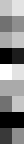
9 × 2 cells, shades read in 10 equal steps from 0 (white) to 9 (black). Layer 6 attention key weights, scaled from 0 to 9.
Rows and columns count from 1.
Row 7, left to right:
5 2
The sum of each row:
3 9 5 17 1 6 7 18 11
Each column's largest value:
9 9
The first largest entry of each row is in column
1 1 1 1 2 1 1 1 1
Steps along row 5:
up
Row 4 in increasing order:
8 9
